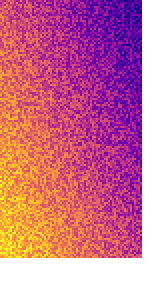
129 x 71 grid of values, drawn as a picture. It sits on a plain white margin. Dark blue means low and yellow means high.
Ninth with the highest average: bottom left. Stripes: none. Grain: fine. Ninth with the lowest average: top right. Slope: up to the bottom left.
